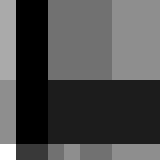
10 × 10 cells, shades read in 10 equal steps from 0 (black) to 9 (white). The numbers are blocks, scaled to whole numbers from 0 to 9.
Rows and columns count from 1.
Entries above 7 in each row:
0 0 0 0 0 0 0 0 0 1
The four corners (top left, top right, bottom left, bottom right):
6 5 9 5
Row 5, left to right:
6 0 0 4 4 4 4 5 5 5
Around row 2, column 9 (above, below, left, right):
5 5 5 5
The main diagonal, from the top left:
6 0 0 4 4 1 1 1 1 5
